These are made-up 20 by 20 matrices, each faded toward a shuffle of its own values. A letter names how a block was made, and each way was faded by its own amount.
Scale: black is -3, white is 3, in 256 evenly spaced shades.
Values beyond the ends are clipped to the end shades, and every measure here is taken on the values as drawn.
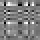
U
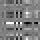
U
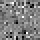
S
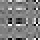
U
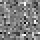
S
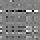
U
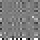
U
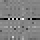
U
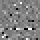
S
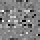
S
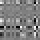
U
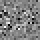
S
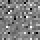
S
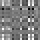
U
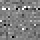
S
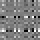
U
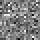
S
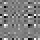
U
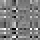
U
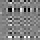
U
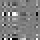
U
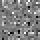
S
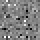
S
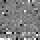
S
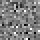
S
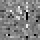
S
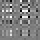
U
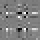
U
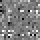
S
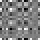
U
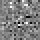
S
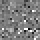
S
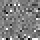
S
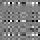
U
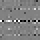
U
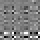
U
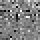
S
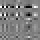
U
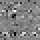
S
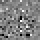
S
